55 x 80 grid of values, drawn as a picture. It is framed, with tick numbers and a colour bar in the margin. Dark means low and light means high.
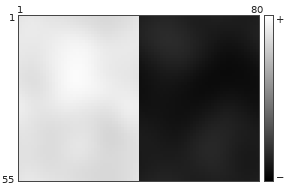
The table splits into one row of 2 panels. Panel 1,1: very high, smooth, faint in contrast. Panel 1,2: very low, smooth, faint in contrast.
